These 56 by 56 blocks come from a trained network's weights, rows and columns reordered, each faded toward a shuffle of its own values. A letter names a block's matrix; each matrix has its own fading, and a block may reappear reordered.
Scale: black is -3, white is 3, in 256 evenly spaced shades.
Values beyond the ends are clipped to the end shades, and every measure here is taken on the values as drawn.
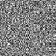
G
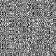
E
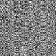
E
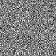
G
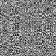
E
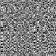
G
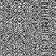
E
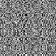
G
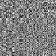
E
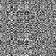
G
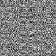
G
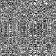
E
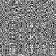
E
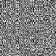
E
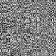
E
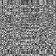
E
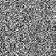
G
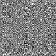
E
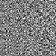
E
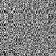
G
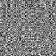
E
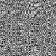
E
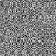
G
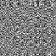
E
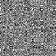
E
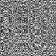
E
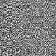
G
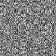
G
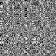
E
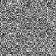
G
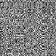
E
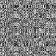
G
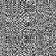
E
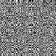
G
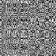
G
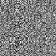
E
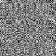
G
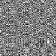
E
